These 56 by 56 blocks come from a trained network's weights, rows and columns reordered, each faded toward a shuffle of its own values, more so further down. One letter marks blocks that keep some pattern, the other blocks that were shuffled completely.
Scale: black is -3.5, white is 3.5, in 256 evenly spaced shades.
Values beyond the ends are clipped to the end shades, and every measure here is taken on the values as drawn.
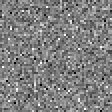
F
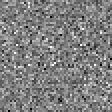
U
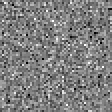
U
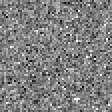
F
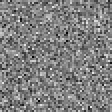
F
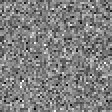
F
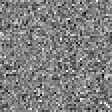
U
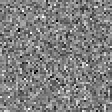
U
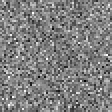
U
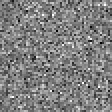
F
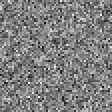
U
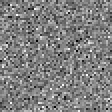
F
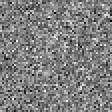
F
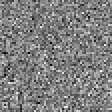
U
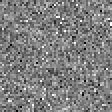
F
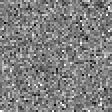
F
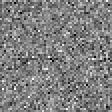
U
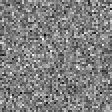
F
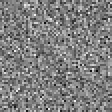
F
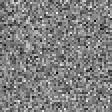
F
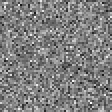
F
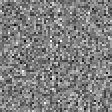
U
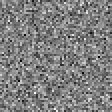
F
